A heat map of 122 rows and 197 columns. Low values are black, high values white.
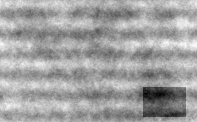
Ninth with the lowest average: bottom right. Stripes: horizontal, repeating 6 times. Odd patch: lower, in the bottom right.
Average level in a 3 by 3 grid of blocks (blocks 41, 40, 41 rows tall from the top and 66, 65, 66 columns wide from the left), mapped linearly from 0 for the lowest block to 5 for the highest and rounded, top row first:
4 3 5
4 3 4
5 3 0
